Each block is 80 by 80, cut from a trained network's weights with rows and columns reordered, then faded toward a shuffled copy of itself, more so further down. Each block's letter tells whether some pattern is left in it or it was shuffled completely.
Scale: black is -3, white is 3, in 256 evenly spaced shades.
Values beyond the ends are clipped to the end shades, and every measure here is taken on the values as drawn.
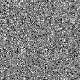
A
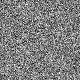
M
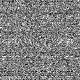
A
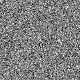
M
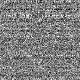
A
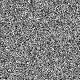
M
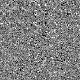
A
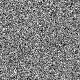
M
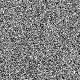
M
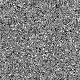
M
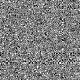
A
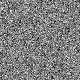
M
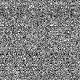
A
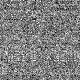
A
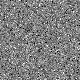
M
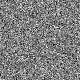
M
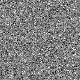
A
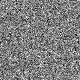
M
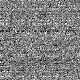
A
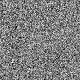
A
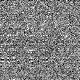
A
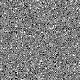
A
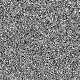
M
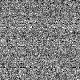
A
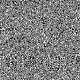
A
